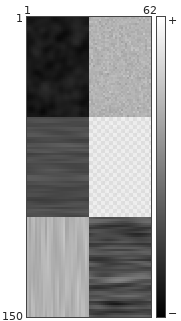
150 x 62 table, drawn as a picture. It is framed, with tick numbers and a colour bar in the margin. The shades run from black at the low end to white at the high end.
The table splits into 3 rows of 2 panels. Panel 1,1: very low, blotchy, faint in contrast. Panel 1,2: high, fine-grained, faint in contrast. Panel 2,1: low, streaked across, faint in contrast. Panel 2,2: very high, checkered, faint in contrast. Panel 3,1: high, streaked downward, faint in contrast. Panel 3,2: low, streaked across.
